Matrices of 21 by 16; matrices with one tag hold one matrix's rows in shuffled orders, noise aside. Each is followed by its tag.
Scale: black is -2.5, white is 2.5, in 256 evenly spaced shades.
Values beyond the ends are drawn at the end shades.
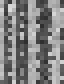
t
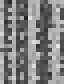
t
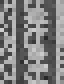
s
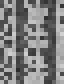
s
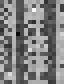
s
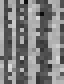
t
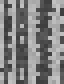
t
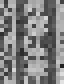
s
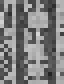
s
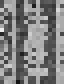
s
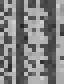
s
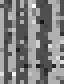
t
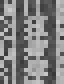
s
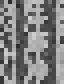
s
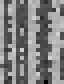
t
